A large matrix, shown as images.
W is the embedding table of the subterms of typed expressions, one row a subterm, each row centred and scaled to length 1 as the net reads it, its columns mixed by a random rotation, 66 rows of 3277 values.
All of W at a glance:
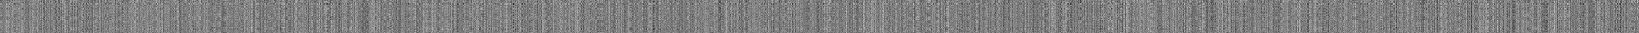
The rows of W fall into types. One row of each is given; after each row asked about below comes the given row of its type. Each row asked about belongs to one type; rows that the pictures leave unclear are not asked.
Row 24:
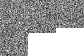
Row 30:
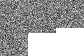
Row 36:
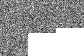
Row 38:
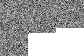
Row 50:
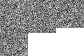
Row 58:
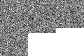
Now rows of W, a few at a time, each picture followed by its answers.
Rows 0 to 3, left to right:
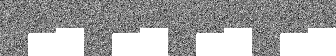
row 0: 38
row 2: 30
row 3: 58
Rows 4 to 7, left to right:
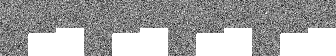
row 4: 38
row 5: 38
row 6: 24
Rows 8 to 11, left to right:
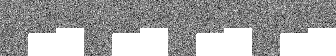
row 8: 24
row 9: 24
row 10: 58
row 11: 36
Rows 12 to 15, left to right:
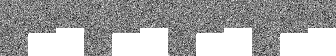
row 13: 50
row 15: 58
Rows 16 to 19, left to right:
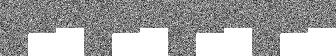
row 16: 38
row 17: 38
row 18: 30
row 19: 38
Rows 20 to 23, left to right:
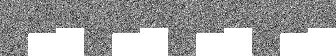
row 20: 58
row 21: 50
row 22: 50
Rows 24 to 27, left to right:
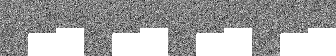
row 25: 30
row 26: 30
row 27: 50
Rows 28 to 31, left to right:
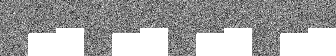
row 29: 50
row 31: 24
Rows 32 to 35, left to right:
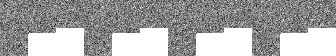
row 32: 38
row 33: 50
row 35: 38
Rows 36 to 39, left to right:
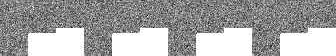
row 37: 38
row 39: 38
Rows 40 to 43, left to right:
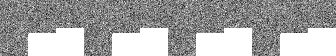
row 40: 58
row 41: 24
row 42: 50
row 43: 36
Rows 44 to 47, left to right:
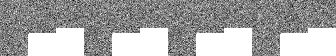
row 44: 24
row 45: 30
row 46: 30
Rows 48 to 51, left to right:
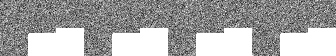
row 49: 30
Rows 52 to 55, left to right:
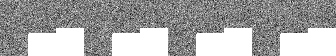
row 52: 30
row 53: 58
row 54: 24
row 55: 24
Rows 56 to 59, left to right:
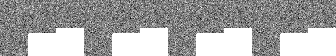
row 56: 36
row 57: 58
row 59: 58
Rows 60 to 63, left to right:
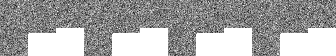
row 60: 50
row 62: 24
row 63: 58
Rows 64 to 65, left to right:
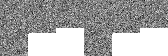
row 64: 50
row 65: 30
